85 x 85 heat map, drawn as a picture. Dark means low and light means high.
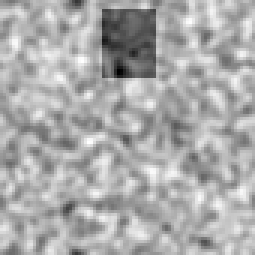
Ninth with the lowest average: top middle. Odd patch: lower, in the top middle. Grain: blotchy. Stripes: none.
